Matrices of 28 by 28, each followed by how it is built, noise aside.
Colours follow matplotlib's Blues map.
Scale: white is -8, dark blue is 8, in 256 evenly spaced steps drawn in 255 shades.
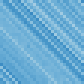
Toeplitz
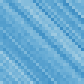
Toeplitz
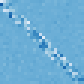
banded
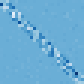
banded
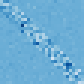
banded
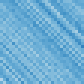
Toeplitz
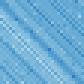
Toeplitz
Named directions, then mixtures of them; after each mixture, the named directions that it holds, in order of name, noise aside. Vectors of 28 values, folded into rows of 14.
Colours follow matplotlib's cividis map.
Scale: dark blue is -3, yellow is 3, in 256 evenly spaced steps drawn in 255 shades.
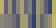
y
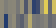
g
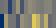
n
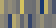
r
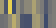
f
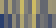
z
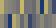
r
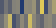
r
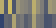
f, z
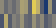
g, z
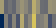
n, z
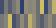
r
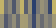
g, y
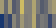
z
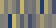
r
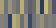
r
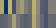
f, z
